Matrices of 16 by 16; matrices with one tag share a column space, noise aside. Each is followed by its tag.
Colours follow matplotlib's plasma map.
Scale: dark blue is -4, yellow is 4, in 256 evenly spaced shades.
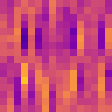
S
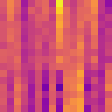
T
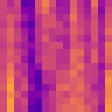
T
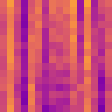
T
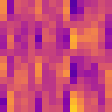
S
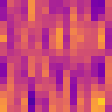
S
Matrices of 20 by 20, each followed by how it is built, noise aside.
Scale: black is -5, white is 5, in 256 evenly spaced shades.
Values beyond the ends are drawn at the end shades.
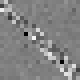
banded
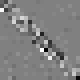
banded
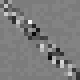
banded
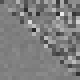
upper triangular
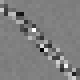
banded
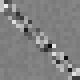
banded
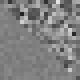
upper triangular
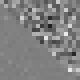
upper triangular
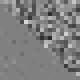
upper triangular
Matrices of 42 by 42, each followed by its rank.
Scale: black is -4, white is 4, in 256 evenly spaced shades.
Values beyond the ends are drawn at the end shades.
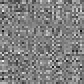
five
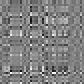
two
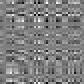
two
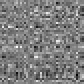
five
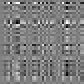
two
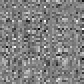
five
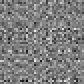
five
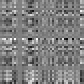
two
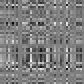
two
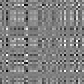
two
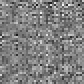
five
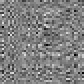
five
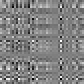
two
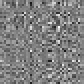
five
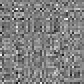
five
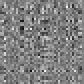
five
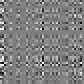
two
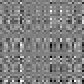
two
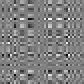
two
